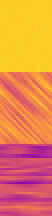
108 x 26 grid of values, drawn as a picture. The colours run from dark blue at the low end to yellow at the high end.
The table splits into 3 rows of 1 panel. Panel 1,1: very high, flat. Panel 2,1: high, slanting down to the right. Panel 3,1: middling, streaked across.
